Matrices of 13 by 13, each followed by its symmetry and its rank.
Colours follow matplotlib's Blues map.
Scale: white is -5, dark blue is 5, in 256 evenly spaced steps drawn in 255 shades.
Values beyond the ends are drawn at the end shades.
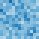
symmetric, full rank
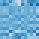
neither, rank two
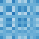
symmetric, rank one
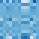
neither, rank two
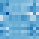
neither, rank two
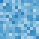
symmetric, full rank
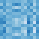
neither, rank two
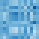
neither, rank two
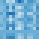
neither, rank two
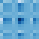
symmetric, rank one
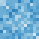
symmetric, full rank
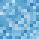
symmetric, full rank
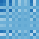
symmetric, rank one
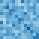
symmetric, full rank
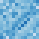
symmetric, full rank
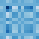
symmetric, rank one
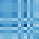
symmetric, rank one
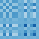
symmetric, rank one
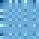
symmetric, rank one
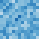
symmetric, full rank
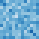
symmetric, full rank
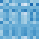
neither, rank two
